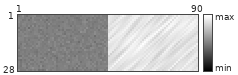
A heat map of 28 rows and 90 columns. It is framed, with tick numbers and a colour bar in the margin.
The table splits into one row of 2 panels. Panel 1,1: middling, fine-grained, faint in contrast. Panel 1,2: very high, slanting up to the right, faint in contrast.
